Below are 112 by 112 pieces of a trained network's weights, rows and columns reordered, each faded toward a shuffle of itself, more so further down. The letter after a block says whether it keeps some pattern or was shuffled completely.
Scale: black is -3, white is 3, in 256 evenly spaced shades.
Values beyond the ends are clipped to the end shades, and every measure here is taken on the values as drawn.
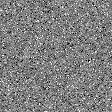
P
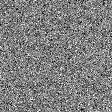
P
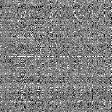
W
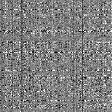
W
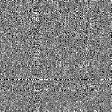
W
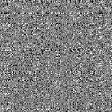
W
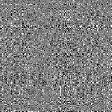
W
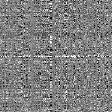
W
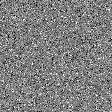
P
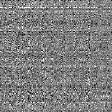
W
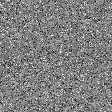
P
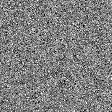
P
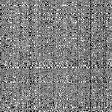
W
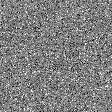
P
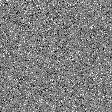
P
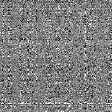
W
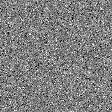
P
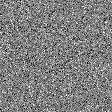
P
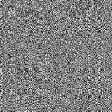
W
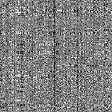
W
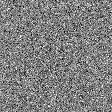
P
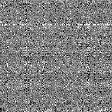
W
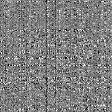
W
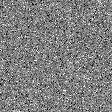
P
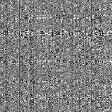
W
